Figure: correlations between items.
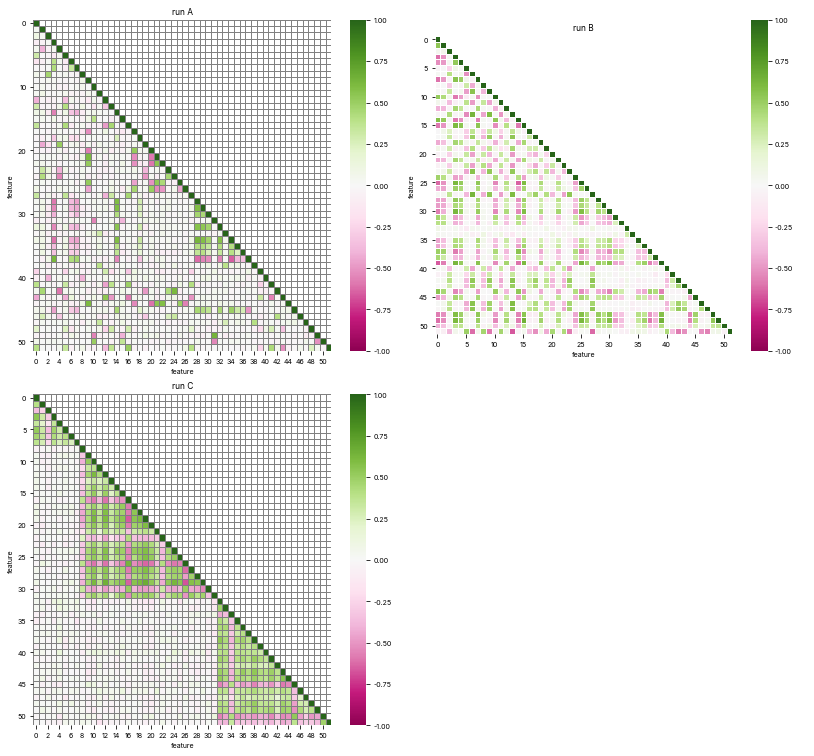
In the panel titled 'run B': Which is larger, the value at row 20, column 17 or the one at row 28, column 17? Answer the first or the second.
the second
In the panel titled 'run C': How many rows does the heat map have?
52
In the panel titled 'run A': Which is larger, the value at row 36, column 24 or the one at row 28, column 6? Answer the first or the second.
the first
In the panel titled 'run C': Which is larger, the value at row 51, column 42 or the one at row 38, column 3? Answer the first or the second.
the second
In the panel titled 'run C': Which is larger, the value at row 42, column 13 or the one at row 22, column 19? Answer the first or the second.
the first
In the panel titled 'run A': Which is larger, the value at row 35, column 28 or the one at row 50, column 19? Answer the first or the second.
the first
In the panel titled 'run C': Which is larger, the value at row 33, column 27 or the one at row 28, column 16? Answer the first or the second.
the first
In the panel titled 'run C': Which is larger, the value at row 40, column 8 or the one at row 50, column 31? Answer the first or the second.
the second
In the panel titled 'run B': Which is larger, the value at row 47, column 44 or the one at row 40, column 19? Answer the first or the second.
the first
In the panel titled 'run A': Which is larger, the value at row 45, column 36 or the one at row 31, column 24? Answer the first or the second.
the first
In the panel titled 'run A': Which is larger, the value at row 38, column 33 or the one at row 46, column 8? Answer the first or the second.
the first
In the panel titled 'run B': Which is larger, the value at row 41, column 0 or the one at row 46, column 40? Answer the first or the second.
the first
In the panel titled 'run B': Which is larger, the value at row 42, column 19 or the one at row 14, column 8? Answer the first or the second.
the first
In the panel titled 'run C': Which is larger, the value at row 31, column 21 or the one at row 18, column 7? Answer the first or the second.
the first
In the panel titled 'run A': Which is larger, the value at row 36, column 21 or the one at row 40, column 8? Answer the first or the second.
the first
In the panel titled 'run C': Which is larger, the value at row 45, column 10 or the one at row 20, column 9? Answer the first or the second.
the second
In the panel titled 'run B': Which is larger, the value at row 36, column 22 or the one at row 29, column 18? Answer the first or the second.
the second
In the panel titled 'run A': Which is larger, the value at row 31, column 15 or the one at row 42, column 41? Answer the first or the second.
the second
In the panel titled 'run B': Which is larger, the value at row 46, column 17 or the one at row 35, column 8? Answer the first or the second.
the first
